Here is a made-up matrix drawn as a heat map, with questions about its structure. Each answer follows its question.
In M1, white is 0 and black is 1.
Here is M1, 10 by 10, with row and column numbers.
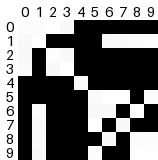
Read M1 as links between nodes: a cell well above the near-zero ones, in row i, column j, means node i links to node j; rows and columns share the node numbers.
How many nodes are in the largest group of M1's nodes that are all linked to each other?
5
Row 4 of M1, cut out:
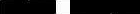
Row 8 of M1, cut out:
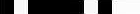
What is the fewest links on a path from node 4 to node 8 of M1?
1
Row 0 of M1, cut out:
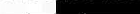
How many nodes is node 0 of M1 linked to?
6
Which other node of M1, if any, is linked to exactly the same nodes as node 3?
node 2
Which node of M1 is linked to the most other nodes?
node 4
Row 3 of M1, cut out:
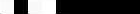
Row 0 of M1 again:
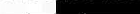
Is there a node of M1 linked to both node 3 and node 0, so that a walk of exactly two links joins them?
yes
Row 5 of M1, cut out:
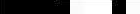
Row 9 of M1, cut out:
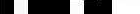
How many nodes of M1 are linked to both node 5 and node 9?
4
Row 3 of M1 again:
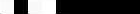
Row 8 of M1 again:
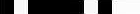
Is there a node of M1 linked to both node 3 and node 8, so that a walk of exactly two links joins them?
yes
